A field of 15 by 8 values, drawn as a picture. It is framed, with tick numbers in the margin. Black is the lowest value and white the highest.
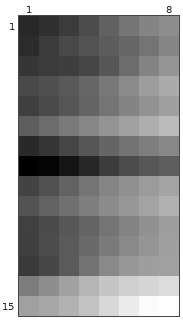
There is an overall slope up to the bottom right. No lone cell stands out from its neighbours. The ninth with the highest average is the bottom right. Streaks run across, left to right. The top left is the smoothest part.
